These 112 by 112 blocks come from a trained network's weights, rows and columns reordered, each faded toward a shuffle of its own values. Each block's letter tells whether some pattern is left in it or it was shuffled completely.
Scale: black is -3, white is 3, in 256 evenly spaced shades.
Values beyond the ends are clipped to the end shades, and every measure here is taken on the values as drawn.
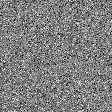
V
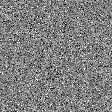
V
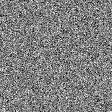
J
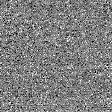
J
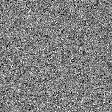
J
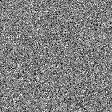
J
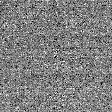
J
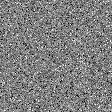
V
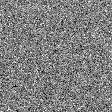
J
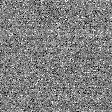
J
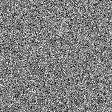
J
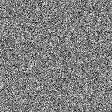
J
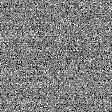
J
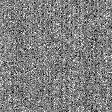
J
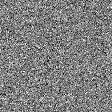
J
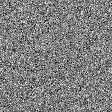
V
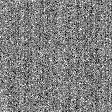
J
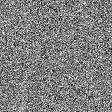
V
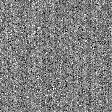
J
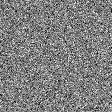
V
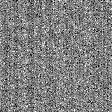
J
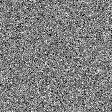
V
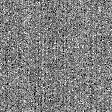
J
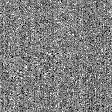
J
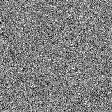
J
